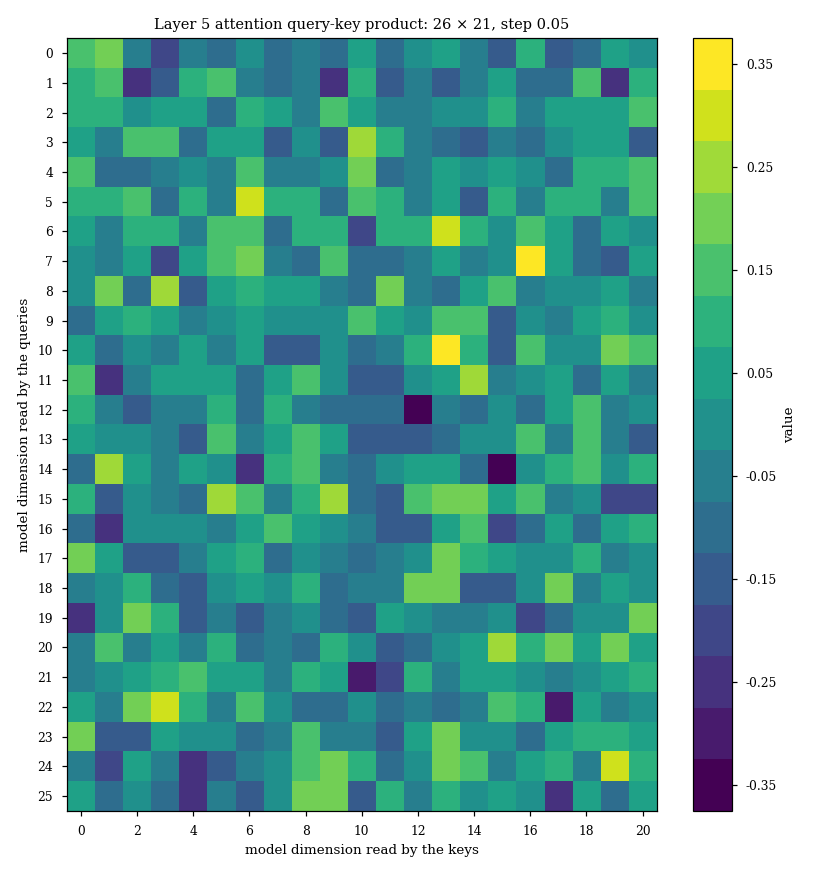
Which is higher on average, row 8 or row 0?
row 8
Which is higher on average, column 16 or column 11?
column 16
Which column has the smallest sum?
11
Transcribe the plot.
Title: Layer 5 attention query-key product: 26 × 21, step 0.05
x-axis: model dimension read by the keys, ticks 0 2 4 6 8 10 12 14 16 18 20
y-axis: model dimension read by the queries, ticks 0 1 2 3 4 5 6 7 8 9 10 11 12 13 14 15 16 17 18 19 20 21 22 23 24 25 (0 at the top)
Colour bar: value, ticks -0.35 -0.25 -0.15 -0.05 0.05 0.15 0.25 0.35
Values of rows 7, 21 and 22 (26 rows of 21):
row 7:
0 -0.05 0.05 -0.2 0.05 0.15 0.2 -0.05 -0.1 0.15 -0.1 -0.1 -0.05 0.05 -0.05 0 0.35 0.05 -0.1 -0.15 0.05
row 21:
-0.05 0 0.05 0.1 0.15 0.05 0.05 -0.05 0.1 0.05 -0.3 -0.2 0.1 -0.05 0.05 0.05 0 -0.05 0 0.05 0.1
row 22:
0.05 -0.05 0.2 0.3 0.1 -0.05 0.15 0 -0.1 -0.1 0 -0.1 -0.05 -0.1 -0.05 0.15 0.1 -0.3 0.05 -0.05 0
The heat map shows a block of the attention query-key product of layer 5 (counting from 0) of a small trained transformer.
